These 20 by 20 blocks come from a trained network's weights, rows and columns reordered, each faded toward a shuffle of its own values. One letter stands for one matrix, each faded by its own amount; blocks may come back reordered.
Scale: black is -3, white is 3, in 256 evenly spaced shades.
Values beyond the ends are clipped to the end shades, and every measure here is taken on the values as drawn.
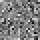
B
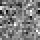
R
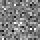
B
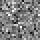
B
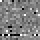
R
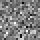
B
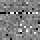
R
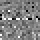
R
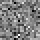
B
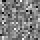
B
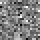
B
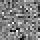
B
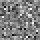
R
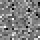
B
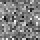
R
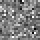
B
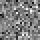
B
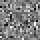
R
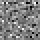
R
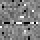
R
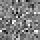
R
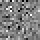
R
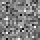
B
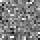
B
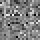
R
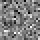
B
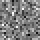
B
